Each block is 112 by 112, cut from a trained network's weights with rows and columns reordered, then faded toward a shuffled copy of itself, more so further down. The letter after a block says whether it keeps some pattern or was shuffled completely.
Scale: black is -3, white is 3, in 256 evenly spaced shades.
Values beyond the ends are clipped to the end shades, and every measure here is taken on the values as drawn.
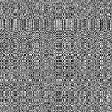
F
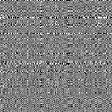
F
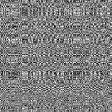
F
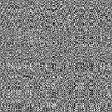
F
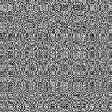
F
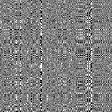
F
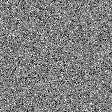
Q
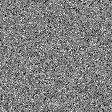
Q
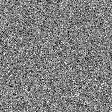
Q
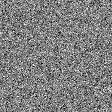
Q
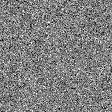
Q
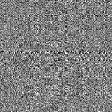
F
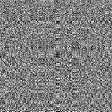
F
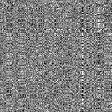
F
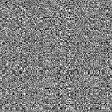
F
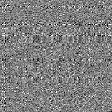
F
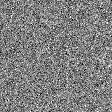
Q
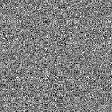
F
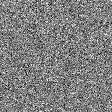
Q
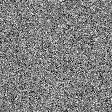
Q
